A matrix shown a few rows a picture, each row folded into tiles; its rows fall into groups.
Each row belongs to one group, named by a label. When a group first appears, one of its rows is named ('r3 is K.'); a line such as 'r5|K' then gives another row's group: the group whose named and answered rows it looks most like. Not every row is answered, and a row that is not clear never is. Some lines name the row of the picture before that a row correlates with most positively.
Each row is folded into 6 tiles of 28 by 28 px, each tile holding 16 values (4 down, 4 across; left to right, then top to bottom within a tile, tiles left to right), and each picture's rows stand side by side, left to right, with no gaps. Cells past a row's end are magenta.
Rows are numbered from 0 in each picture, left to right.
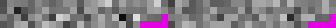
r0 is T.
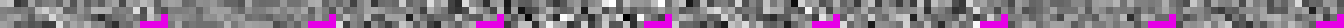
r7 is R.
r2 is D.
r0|D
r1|D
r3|T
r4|D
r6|T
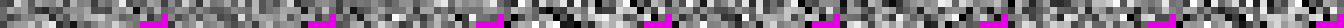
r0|R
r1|R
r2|T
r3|R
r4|R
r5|T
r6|T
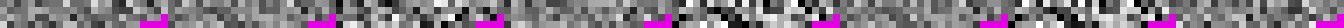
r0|D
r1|R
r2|T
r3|T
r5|R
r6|R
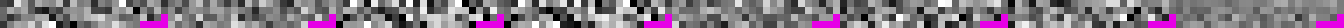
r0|R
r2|R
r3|R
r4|D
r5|T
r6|T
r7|T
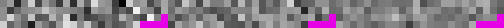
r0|D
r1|R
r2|D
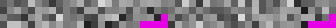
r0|T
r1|R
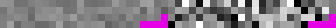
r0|D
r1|R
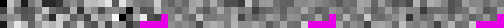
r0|T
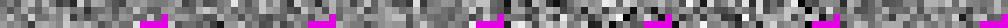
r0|D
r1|D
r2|D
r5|T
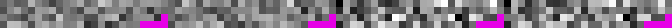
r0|T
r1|R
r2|T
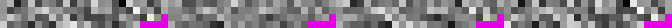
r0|D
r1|D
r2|D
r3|D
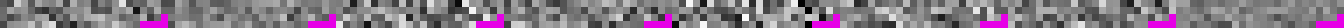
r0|R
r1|T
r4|R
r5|D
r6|D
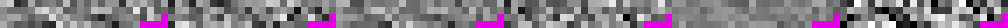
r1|T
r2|D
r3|T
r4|D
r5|R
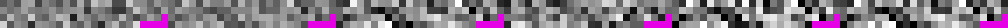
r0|D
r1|R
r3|T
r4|R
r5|R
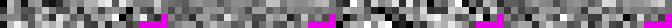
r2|R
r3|T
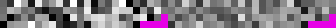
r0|R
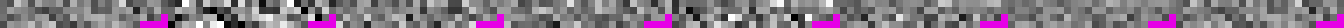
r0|R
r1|R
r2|D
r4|T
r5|T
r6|T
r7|R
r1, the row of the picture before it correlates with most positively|0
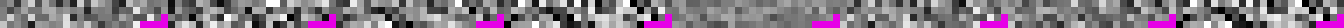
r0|D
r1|T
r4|D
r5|D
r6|D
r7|R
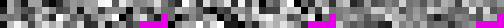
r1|R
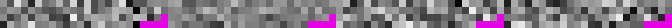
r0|R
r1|D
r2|D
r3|T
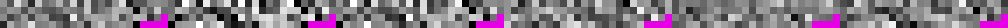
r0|R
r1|R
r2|R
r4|T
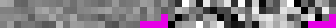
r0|D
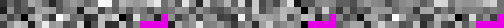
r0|T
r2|T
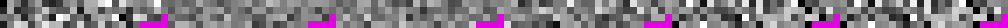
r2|D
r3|D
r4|R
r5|R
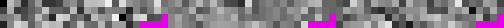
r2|R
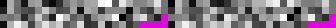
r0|T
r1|T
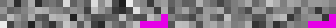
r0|D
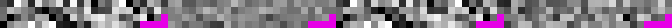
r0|R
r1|D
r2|R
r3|T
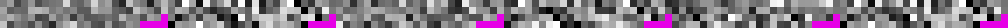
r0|D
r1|R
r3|R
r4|T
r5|R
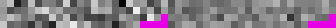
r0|D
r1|T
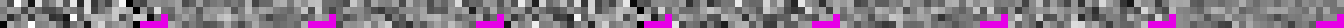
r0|R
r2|R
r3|R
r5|D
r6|D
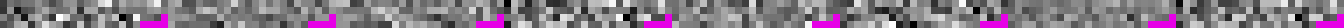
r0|T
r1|D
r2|D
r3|T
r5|R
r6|T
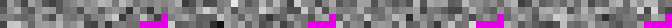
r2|D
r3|D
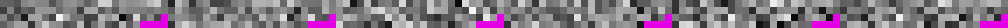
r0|T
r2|D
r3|R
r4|T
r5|T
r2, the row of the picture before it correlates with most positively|1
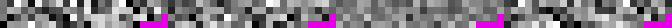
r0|R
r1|T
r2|D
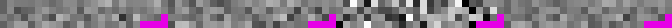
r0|T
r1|T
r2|R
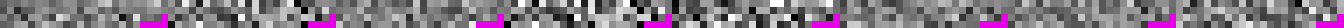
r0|T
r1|R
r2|D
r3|R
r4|T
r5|T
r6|R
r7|D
